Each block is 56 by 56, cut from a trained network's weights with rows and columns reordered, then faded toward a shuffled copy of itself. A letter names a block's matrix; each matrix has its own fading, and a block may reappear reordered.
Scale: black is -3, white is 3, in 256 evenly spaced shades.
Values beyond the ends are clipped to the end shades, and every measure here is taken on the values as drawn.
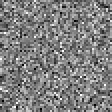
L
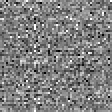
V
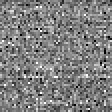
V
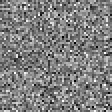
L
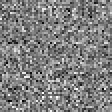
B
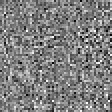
B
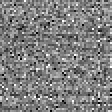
V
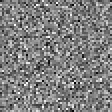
L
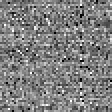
V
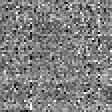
V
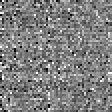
V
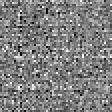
V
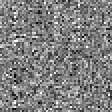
L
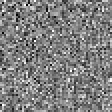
L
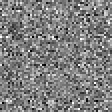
B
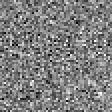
B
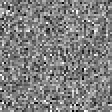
L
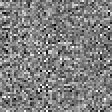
B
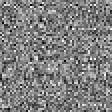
B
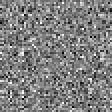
L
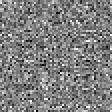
B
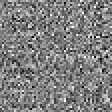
B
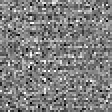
V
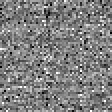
V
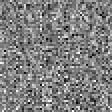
B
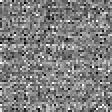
V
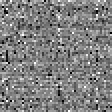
V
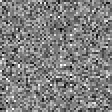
L
